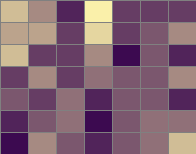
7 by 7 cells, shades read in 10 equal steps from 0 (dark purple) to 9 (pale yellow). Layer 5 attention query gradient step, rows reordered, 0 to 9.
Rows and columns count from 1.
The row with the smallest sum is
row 5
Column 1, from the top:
7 6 7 2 3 1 0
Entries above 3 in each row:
3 4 2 3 1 3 3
